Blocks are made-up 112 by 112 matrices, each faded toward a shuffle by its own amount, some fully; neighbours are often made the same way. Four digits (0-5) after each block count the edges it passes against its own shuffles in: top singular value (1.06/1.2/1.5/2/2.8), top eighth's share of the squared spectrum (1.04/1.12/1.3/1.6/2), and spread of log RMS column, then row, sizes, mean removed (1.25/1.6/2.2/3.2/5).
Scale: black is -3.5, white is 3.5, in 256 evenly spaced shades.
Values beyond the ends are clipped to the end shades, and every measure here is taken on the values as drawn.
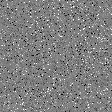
2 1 0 0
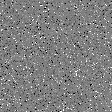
0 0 0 0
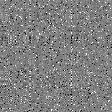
4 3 1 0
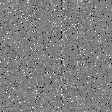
3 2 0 0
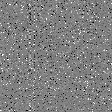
3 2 1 1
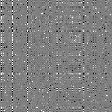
5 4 3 2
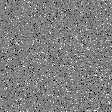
2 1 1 0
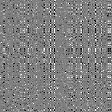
5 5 4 3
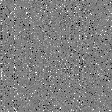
4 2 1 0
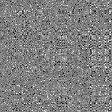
5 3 2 2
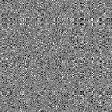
5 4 3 3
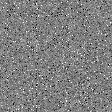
1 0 1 0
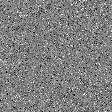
0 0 0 0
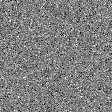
0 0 0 0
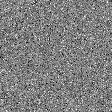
2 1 0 0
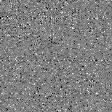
3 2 0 2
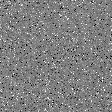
0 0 0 0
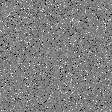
0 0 0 0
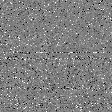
2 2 0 2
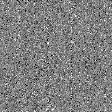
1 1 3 0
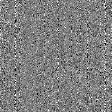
2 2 4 0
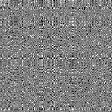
5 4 3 3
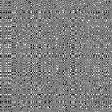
5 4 3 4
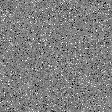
3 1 0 0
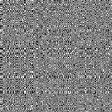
5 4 3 3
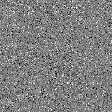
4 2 1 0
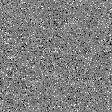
3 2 0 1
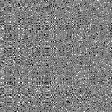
5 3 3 3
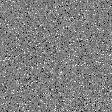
3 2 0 0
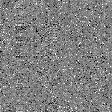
4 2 1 1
